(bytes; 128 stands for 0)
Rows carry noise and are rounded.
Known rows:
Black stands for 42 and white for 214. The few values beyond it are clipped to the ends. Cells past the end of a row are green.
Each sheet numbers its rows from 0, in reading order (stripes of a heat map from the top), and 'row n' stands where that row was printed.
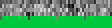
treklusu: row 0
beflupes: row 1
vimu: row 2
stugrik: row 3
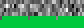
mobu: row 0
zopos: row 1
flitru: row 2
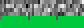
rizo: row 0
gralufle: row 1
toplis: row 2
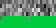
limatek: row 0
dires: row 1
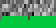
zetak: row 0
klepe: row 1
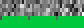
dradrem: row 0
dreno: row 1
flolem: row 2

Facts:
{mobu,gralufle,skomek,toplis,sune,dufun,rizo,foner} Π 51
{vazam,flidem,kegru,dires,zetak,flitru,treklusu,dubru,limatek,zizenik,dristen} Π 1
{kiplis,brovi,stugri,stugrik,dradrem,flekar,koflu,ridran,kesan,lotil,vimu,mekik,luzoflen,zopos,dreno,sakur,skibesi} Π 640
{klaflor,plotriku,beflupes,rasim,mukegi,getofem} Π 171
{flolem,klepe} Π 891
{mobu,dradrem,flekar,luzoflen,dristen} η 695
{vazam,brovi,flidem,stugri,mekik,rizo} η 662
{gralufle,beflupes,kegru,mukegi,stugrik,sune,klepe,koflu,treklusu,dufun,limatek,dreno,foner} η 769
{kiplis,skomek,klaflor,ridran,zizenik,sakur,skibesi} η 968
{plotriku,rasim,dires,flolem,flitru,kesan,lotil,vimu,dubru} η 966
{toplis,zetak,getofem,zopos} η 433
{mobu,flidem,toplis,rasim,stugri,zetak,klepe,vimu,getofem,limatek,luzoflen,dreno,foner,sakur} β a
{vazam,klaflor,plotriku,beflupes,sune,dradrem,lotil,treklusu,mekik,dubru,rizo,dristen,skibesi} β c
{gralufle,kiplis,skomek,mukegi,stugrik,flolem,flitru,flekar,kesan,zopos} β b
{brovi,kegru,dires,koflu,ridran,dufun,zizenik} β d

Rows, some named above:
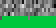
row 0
dristen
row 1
stugri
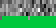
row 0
kegru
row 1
flitru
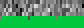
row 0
dubru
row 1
foner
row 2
vazam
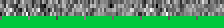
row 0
flolem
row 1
kesan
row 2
skomek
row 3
flidem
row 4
limatek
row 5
rasim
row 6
kiplis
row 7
zizenik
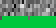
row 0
dradrem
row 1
limatek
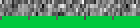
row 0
sakur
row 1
flekar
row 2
toplis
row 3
sune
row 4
luzoflen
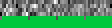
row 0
plotriku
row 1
toplis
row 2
skibesi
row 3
mekik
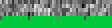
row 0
ridran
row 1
mukegi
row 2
vazam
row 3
foner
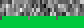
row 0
dufun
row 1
lotil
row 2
zopos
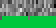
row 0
koflu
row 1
brovi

